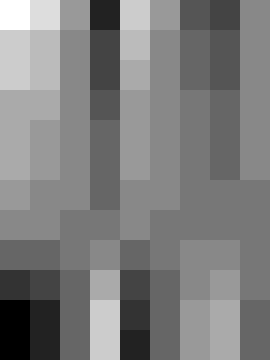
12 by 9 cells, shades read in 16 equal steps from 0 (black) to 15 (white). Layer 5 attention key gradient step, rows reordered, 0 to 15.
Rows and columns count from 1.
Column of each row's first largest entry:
1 1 1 1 1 1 1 1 4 4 4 4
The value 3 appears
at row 10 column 1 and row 11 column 5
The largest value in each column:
15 13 9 12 12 9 9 10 8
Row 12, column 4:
12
